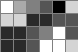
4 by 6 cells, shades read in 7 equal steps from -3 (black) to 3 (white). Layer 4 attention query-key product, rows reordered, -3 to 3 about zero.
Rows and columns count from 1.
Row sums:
2 -2 -3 3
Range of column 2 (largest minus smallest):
4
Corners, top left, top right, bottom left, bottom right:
3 2 -2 2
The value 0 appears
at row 1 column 3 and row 3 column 4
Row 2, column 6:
-1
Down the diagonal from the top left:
3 2 -1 3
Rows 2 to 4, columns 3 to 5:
-2 -2 -1 | -1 0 3 | -1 3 3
